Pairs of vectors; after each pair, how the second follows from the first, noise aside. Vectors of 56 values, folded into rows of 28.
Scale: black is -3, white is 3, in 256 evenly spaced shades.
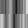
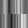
wrapped around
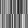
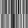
sign-scrambled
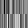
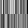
wrapped around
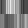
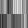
wrapped around
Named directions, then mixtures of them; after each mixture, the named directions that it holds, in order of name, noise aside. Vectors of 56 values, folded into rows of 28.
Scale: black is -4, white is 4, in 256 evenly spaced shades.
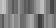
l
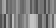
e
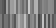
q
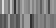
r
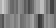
l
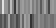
r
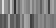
r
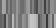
e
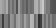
l, q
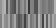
q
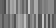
q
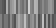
q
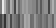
e, r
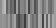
q
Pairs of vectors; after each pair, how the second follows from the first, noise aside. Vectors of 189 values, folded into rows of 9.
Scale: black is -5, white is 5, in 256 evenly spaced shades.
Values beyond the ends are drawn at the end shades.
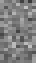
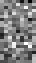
scaled up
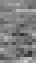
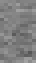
shrunk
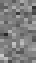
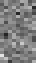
copied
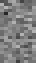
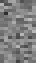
copied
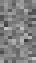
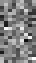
scaled up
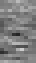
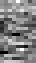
scaled up
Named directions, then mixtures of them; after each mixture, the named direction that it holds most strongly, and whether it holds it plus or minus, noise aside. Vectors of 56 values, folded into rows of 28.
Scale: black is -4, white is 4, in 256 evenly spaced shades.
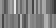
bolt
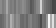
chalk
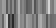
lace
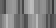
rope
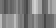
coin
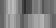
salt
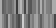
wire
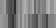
salt, minus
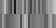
bolt, minus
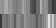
chalk, plus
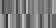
wire, plus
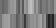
rope, plus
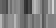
coin, plus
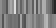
bolt, plus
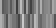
wire, plus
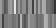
bolt, plus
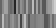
bolt, minus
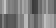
coin, minus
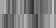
rope, minus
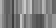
salt, minus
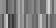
lace, plus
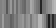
chalk, minus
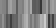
chalk, minus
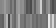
chalk, plus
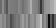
chalk, minus
